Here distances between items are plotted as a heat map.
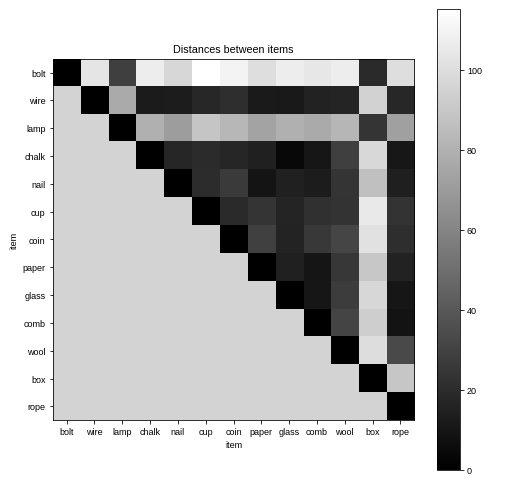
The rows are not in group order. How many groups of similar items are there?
2
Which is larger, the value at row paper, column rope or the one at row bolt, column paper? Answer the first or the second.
the second
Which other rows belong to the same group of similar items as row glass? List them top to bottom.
wire, chalk, nail, cup, coin, paper, comb, wool, rope
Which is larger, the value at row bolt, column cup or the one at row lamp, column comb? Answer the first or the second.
the first
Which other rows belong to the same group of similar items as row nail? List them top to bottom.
wire, chalk, cup, coin, paper, glass, comb, wool, rope
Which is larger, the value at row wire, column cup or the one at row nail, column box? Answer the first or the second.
the second
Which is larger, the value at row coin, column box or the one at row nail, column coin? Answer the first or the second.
the first
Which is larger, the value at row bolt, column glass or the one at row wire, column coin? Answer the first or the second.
the first
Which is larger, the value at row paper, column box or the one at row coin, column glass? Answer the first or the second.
the first
